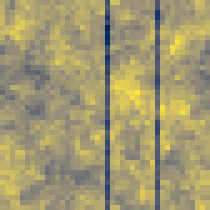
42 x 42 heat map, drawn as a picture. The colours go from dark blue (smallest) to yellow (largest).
Most values sit high, with a long tail of low ones. Columns 22 and 32 differ from the columns beside them. No overall slope runs across the table. The grain runs up and down.
